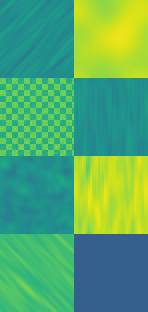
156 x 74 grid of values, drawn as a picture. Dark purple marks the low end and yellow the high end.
The table splits into 4 rows of 2 panels. Panel 1,1: middling, slanting up to the right, faint in contrast. Panel 1,2: very high, smooth, faint in contrast. Panel 2,1: high, checkered. Panel 2,2: middling, streaked downward, faint in contrast. Panel 3,1: middling, blotchy, faint in contrast. Panel 3,2: very high, streaked downward, faint in contrast. Panel 4,1: high, slanting down to the right, faint in contrast. Panel 4,2: low, flat.
